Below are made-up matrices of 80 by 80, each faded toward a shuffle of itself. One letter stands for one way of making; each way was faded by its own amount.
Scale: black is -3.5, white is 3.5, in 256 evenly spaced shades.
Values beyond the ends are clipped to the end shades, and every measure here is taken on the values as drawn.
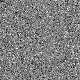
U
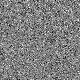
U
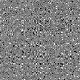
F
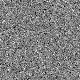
U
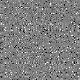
F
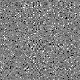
F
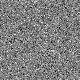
U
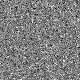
U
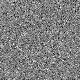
U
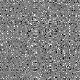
F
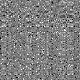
F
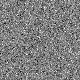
U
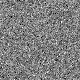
U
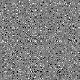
F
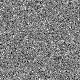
U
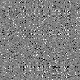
F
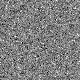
U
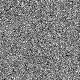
U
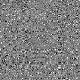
F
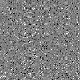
F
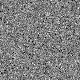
U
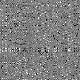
F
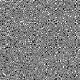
F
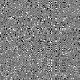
F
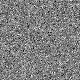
U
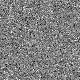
U
